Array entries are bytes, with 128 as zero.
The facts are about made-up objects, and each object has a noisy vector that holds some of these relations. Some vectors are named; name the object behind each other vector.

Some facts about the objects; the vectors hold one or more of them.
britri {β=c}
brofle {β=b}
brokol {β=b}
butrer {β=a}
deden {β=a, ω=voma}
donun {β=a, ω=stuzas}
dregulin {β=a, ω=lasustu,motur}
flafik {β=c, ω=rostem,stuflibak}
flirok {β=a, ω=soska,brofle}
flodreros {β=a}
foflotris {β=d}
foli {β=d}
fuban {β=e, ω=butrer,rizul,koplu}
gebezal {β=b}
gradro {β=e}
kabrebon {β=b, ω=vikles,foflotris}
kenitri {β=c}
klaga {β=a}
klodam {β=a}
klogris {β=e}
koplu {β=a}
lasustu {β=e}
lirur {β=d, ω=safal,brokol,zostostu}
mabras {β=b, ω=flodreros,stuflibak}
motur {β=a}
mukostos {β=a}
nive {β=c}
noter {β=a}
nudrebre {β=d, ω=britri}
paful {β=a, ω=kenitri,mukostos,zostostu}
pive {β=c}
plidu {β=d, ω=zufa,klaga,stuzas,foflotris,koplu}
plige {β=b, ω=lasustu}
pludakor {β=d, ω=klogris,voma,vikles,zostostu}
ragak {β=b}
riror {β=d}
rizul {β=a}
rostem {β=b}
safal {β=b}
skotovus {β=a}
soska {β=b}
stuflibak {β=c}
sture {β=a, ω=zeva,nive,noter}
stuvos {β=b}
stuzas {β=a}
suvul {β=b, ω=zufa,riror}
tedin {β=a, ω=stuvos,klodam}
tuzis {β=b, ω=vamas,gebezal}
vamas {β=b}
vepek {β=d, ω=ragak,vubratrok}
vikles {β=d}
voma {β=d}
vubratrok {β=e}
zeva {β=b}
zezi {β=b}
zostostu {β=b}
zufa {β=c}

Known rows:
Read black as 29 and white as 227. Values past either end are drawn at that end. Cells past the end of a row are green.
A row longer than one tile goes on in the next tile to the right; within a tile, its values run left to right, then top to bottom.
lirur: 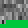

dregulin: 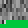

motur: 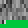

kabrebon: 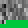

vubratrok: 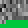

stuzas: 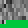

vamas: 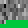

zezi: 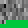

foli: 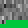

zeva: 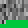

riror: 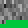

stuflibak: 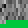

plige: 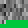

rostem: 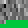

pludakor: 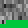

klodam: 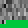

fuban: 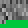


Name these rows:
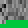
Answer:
zufa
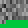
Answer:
gradro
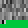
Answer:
sture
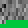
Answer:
pive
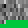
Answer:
mabras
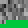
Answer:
zostostu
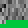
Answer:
britri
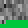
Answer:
foflotris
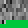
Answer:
flirok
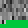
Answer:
deden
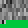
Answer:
noter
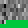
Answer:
tuzis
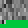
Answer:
klaga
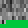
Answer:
paful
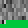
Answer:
donun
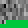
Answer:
stuvos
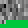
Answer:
ragak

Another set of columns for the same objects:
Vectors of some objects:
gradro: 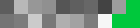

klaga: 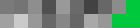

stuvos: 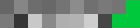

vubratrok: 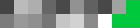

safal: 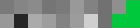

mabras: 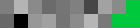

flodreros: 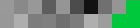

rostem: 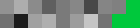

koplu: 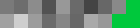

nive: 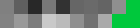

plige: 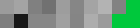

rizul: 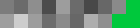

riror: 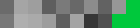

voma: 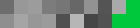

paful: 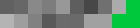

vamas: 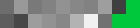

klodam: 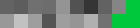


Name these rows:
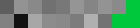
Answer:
kabrebon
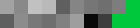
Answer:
nudrebre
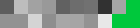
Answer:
klogris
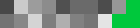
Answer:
fuban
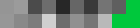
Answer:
stuflibak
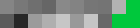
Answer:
zeva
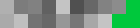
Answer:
motur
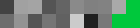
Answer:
vepek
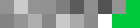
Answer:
lasustu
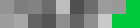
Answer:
dregulin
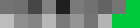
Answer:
kenitri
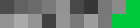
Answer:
tedin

